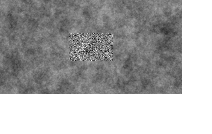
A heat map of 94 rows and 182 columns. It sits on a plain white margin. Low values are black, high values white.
No regular stripes run through it. An odd patch, rougher than its surroundings, sits in the centre. The field is mottled with small blotches. The halves do not mirror each other. There is no overall slope. A few values lie far out on both sides of the bulk.
